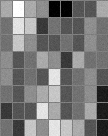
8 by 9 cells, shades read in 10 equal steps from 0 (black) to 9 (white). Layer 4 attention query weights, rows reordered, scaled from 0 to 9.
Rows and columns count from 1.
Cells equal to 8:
4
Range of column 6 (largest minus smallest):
7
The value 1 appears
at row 6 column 9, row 7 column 9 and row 8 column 9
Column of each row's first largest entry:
2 2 2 4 5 5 4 5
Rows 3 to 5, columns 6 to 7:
4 3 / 2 6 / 3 4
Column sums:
34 38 41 38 41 25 33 36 24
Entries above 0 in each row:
7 9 9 9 9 9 9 9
